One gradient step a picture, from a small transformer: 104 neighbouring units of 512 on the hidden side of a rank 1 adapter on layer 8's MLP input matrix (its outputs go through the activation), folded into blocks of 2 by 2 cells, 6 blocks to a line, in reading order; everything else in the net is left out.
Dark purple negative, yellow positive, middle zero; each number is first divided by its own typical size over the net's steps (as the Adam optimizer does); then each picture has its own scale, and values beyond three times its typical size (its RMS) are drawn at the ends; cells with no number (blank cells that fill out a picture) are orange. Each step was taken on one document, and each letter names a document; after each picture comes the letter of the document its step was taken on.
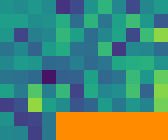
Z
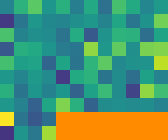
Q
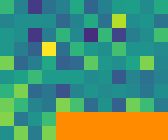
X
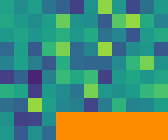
Z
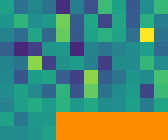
Z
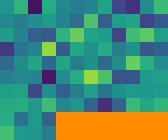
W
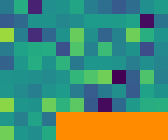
W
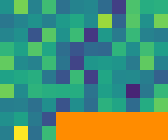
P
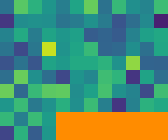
W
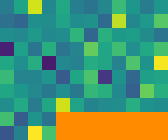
Q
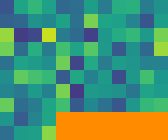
W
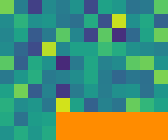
X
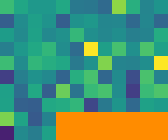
Q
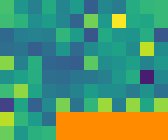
P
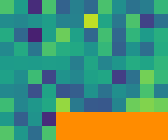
W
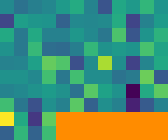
Q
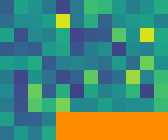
Z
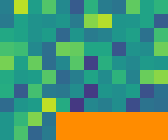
P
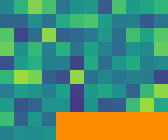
W
